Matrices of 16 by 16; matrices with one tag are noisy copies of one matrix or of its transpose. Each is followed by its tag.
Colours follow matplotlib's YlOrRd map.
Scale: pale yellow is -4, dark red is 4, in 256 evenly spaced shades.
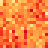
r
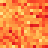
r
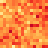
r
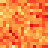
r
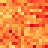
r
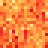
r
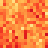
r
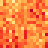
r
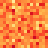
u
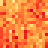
r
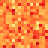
u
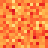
u
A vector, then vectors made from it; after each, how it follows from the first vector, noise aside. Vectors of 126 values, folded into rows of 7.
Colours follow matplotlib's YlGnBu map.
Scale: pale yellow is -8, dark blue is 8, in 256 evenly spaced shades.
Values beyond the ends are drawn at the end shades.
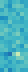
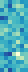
scaled up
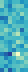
scaled up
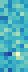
scaled up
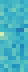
wrapped around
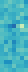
wrapped around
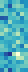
scaled up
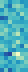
scaled up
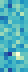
scaled up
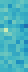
wrapped around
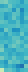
wrapped around
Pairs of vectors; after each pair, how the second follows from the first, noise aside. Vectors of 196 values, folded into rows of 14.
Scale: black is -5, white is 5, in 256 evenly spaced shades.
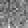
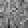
negated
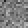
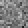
reversed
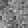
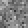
negated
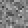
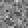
reversed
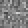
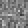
reversed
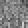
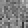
negated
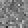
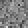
negated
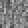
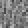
negated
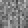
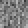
negated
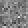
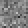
negated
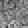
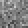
negated
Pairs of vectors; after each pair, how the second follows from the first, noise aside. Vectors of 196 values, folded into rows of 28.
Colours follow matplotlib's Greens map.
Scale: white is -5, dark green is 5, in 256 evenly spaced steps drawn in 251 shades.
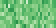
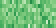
reversed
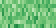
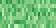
negated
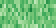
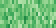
reversed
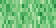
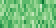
wrapped around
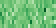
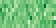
wrapped around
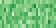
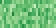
negated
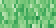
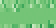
partly zeroed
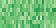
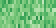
negated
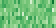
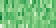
wrapped around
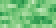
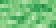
wrapped around
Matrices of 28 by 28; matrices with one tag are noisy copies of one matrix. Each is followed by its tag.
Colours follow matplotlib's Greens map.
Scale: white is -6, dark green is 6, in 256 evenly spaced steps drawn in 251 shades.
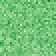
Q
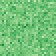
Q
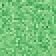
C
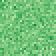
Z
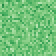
C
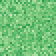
Q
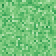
C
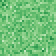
Z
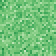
Z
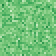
C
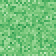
Q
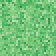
C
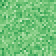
Z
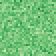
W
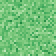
W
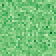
C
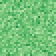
W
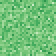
W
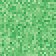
Q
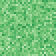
Q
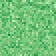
C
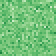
C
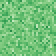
C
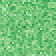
Q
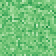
C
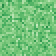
C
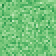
C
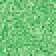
W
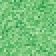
W
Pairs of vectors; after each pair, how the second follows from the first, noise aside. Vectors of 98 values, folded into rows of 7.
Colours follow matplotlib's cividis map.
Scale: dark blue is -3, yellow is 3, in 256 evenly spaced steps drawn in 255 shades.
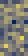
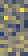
reversed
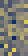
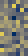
reversed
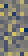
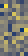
negated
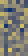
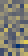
reversed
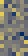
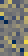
reversed
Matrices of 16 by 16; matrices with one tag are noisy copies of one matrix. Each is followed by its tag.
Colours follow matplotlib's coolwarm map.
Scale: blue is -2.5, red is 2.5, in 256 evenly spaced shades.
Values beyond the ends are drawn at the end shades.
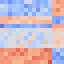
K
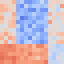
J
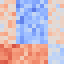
J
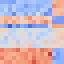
K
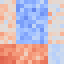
J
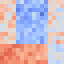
J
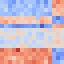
K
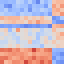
K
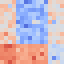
J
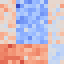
J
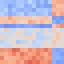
K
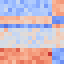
K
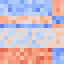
K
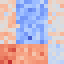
J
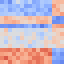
K
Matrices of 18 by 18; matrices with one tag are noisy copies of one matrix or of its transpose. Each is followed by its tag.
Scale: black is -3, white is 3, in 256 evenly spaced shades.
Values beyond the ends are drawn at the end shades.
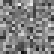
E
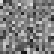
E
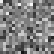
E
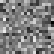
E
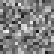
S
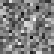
S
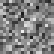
S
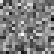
E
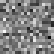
E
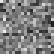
E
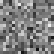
E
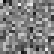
E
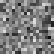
E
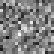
S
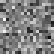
E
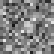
S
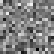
E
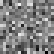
E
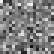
E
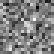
S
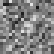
S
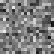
E
